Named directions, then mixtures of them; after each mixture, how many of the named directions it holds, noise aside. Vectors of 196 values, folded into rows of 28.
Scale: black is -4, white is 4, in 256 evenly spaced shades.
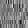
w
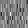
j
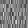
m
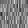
three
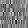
one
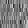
one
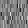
one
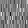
one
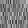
three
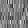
two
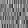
two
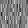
three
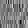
one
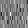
one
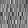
two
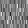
one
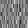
three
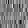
one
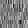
one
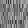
two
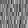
three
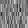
three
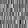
two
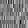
two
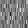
one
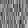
three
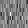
one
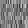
three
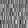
two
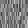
three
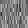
three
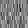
two
